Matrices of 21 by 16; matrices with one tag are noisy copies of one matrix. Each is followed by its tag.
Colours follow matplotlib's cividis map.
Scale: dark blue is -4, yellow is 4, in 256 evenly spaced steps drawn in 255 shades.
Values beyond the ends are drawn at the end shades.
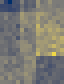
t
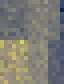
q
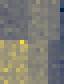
q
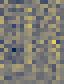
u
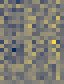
u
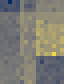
t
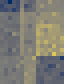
t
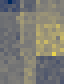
t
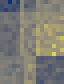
t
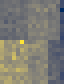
q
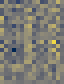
u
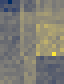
t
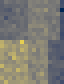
q
